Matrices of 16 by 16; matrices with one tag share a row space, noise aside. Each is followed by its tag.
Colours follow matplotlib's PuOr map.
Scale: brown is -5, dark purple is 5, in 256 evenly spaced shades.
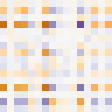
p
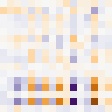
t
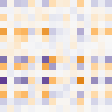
p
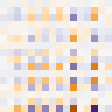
t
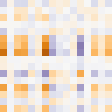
p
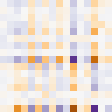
t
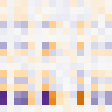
p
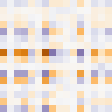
p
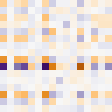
p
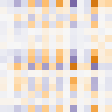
t
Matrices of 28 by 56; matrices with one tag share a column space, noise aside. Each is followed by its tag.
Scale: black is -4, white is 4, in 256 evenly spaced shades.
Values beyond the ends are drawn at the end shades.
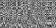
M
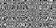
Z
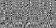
M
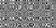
Z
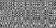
M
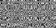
Z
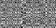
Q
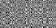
Q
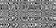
Z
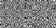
Z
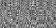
M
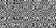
Z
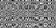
Z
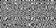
Z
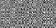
Q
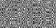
Q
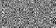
Q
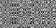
Q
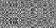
Q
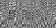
M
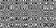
Z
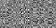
Q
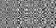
Q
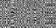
Q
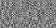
M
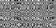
Z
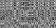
M
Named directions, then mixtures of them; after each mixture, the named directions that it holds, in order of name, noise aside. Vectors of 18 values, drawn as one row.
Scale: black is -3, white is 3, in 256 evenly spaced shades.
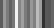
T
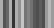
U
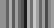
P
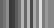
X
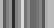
U, X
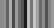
P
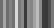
P, T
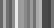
T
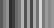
X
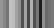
X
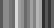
T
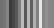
X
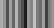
P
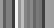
T, U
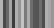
U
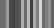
X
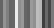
T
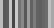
P, U
